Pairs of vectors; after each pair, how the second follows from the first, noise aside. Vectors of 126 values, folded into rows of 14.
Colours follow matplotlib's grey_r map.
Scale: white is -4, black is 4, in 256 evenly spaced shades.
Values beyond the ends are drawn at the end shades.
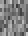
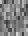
reversed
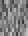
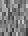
negated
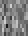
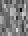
reversed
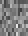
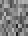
negated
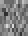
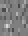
partly zeroed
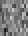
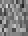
reversed
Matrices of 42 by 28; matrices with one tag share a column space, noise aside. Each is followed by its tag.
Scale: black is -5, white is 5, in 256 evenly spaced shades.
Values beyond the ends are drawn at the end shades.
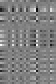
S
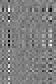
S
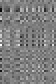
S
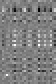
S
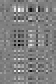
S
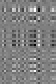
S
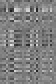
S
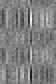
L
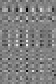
S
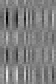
L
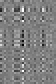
S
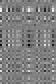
S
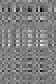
S
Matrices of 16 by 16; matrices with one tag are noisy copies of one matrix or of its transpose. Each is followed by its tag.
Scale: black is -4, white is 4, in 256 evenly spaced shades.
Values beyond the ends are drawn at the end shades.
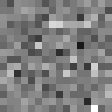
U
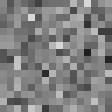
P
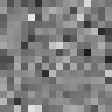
P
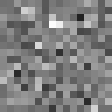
U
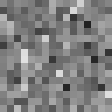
U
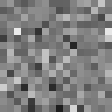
P
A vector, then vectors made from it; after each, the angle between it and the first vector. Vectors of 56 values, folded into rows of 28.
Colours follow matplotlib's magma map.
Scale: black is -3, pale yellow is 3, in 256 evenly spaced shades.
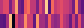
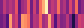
partly aligned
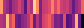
orthogonal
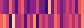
nearly opposite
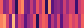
nearly opposite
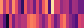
partly aligned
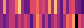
orthogonal
